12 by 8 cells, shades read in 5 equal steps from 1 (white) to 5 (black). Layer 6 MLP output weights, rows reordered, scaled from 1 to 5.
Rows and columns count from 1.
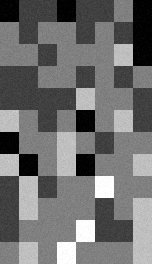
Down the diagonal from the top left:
5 4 4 3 2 3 3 2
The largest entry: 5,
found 9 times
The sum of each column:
43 39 41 35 40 38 37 40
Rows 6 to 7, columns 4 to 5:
3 5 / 2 3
